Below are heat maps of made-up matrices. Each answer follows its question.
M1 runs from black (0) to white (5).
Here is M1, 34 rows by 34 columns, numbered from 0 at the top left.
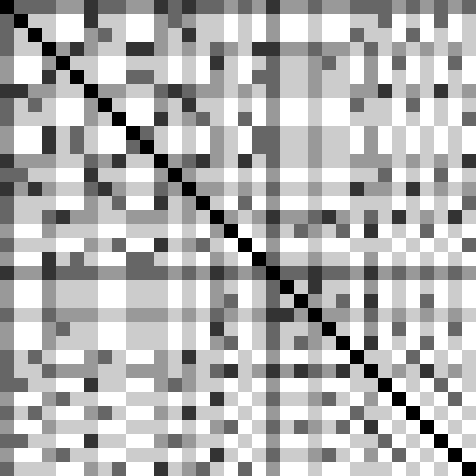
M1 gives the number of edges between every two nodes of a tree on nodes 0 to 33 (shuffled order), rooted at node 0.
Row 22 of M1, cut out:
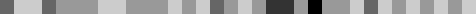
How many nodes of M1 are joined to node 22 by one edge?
2
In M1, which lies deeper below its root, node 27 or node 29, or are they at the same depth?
the same depth
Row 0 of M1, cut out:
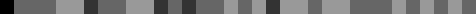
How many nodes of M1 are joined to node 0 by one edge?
4
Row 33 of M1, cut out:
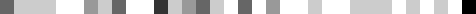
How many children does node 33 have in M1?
0
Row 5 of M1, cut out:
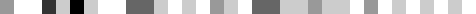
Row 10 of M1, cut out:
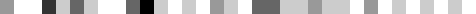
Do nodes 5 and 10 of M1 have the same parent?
yes
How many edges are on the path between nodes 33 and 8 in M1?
2
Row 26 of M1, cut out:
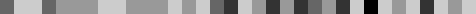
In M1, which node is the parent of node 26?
19
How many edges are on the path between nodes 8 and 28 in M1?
5
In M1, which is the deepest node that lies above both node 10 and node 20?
19
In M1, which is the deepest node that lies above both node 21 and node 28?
19
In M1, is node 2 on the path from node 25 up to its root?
no
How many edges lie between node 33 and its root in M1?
2
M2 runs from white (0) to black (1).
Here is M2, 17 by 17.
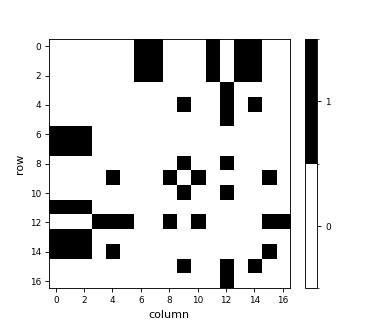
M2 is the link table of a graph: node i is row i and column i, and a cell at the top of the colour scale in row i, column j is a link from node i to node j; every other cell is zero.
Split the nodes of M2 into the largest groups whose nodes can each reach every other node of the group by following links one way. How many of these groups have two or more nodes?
1
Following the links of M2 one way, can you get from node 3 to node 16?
yes
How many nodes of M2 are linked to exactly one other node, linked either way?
3
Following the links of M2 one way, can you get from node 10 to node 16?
yes
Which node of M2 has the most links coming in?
node 12
